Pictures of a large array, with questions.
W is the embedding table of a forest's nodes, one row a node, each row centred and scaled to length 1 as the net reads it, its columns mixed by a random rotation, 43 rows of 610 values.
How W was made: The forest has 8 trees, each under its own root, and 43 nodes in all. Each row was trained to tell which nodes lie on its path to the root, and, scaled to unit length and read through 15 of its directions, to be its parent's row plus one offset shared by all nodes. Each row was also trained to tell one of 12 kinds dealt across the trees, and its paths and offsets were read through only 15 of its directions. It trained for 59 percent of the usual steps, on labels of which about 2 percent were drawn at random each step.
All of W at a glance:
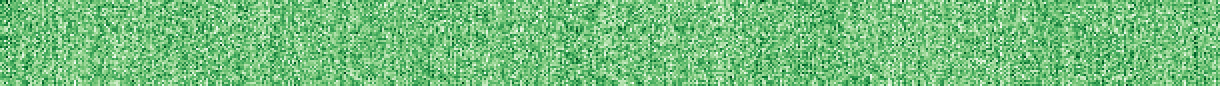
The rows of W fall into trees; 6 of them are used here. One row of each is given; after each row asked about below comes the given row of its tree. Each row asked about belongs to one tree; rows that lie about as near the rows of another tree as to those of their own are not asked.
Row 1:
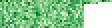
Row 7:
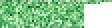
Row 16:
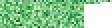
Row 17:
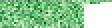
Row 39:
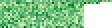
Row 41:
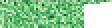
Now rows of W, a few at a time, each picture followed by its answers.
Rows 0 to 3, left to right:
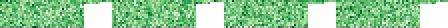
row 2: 39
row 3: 39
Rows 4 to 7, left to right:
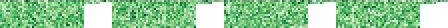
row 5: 39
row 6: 1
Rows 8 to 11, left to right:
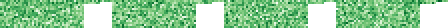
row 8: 39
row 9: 17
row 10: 7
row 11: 1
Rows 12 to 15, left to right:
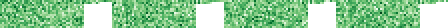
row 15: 16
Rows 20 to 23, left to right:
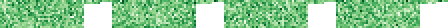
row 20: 17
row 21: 1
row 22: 7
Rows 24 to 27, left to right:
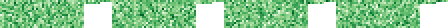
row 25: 17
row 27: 1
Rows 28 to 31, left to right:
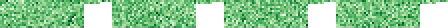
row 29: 16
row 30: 41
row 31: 41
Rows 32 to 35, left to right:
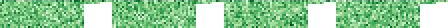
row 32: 1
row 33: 41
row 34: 1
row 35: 17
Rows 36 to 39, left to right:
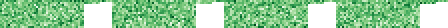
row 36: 1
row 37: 17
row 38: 39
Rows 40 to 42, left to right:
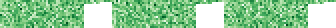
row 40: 41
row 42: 41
